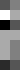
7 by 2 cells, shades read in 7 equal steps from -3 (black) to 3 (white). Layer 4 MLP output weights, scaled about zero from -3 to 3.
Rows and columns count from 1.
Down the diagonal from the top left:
-1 1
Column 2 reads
0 1 -1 1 0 0 -1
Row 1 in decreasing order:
0 -1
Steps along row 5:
down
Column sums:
0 0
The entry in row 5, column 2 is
0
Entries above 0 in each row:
0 2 0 2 1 1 0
